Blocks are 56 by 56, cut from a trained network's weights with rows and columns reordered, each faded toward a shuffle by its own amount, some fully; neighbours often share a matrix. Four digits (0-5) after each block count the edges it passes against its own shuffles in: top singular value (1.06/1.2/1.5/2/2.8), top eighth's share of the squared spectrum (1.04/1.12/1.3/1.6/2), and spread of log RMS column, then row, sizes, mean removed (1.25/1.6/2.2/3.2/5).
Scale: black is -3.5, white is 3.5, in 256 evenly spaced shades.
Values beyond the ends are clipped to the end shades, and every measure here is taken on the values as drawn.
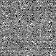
2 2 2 0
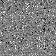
1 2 1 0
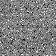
1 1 1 0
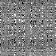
3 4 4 1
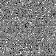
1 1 1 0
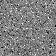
0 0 0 0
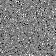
0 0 0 0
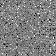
1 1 1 0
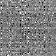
2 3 3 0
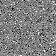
0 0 0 0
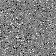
0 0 0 0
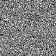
2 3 0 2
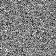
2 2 0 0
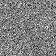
1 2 0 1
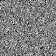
2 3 0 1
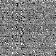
2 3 3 0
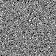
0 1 0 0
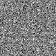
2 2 1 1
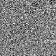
2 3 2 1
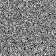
2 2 0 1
